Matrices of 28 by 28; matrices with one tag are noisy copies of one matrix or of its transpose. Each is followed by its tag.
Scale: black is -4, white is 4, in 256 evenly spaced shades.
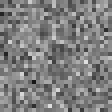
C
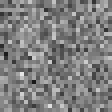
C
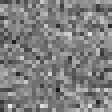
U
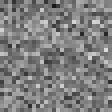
C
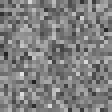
C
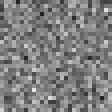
U
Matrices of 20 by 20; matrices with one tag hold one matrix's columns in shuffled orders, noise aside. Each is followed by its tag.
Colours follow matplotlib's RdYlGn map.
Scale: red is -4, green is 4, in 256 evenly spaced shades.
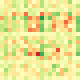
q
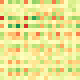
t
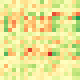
q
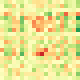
q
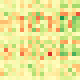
q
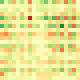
t
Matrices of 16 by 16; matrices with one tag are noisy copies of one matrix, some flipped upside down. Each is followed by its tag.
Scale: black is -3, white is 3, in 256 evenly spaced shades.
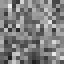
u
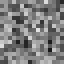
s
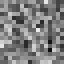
s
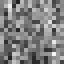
u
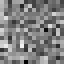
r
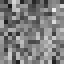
u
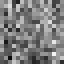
u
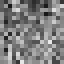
u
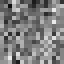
u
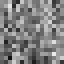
u
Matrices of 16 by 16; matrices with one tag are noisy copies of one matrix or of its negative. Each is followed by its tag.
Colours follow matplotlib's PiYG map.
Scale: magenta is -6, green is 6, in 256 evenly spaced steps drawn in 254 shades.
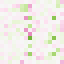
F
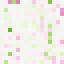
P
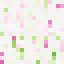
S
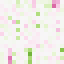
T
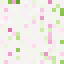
P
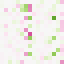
F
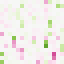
S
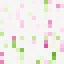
S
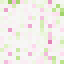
P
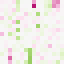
T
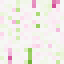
T
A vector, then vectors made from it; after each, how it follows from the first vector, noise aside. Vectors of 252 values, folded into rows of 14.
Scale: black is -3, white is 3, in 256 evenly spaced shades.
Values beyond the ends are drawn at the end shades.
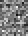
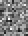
reversed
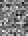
copied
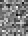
copied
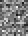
copied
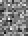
reversed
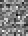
copied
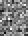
reversed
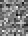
copied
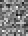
copied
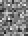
reversed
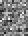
reversed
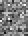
reversed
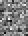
reversed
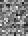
copied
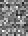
copied
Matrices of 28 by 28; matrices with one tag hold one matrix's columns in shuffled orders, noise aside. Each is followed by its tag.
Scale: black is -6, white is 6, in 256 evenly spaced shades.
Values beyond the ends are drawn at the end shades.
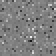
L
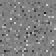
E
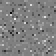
E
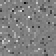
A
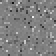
A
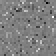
A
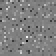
L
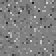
A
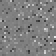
L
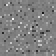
E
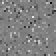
A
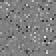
L
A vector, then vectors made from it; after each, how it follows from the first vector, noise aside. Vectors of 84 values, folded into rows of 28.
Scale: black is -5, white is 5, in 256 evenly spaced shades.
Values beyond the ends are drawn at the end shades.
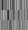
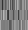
copied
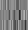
reversed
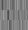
shrunk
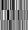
scaled up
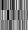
scaled up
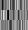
scaled up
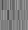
shrunk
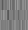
shrunk
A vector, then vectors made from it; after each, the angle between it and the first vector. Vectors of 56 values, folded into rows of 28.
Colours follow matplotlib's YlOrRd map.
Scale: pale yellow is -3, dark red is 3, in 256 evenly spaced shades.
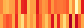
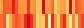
partly opposed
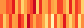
partly opposed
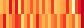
orthogonal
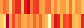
orthogonal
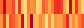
partly opposed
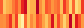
nearly parallel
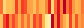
partly aligned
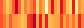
orthogonal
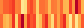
nearly opposite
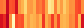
orthogonal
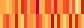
nearly parallel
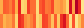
nearly opposite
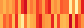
nearly parallel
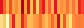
orthogonal
